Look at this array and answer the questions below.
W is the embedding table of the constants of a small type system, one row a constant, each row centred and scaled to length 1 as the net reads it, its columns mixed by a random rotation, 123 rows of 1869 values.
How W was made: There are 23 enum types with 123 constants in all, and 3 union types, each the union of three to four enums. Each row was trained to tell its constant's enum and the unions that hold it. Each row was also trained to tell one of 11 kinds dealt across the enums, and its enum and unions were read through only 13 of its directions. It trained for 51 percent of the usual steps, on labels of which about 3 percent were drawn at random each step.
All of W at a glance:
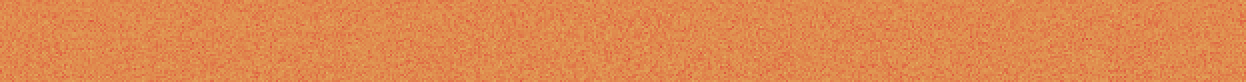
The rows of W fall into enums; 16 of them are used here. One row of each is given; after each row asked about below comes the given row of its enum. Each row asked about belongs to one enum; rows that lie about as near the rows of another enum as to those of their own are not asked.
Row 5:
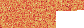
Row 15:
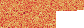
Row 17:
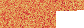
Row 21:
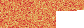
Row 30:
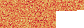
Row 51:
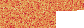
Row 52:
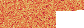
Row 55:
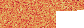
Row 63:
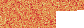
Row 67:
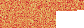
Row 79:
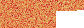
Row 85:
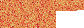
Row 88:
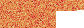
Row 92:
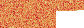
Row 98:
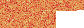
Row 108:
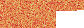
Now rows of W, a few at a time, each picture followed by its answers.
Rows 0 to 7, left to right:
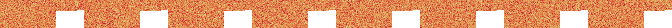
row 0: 67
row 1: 55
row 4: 92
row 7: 30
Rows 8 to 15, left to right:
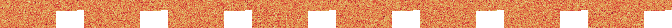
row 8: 98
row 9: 30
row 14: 17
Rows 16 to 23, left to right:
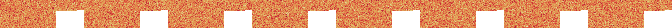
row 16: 92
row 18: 67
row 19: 51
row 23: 5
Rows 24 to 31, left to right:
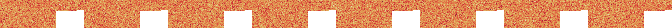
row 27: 30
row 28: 67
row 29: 55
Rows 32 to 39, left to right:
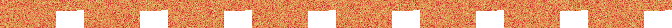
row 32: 63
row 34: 21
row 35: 52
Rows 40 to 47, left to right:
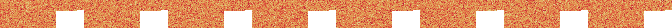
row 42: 51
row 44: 108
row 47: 92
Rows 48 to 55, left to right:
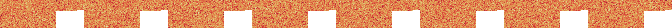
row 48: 52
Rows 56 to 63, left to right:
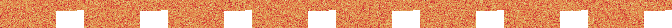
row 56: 52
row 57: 108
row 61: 5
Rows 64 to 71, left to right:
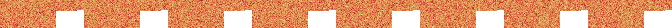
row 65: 67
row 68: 98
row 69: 92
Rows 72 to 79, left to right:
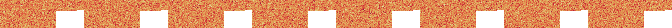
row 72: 63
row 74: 108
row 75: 88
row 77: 55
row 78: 67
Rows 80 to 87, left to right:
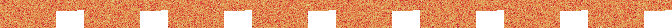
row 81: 98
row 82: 30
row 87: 92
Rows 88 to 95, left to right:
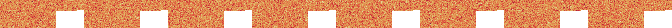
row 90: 21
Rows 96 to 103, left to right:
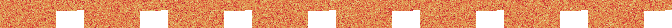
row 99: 17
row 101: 51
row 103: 108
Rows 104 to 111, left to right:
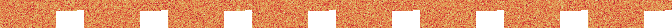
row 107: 55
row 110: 55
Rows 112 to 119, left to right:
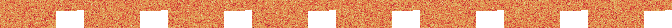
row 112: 5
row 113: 85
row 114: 21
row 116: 98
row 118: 51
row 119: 52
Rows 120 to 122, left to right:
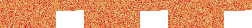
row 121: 108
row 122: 98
